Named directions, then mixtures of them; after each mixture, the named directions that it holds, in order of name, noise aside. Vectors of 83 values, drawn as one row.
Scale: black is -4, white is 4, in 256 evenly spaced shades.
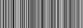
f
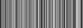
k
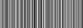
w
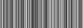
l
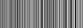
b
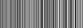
b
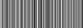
w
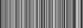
k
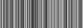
l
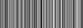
k, w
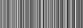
b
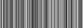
l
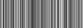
f, l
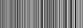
b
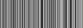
b, f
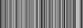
k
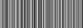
w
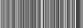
b, k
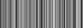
k
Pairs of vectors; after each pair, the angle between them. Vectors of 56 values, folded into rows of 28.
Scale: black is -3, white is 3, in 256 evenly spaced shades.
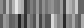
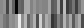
nearly opposite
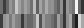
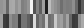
orthogonal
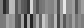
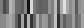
nearly parallel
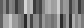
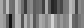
partly opposed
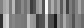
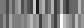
orthogonal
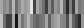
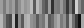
nearly parallel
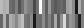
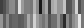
nearly opposite
